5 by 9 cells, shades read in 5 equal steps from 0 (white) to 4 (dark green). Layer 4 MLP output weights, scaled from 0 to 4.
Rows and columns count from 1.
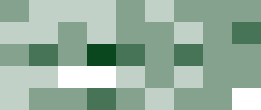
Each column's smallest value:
1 1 0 0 1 1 1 2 0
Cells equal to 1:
14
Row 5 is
1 2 2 3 2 1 2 2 0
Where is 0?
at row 4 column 3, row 4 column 4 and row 5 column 9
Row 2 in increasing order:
1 1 1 1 2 2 2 2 3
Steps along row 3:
up down up down down up down same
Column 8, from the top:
2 2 2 2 2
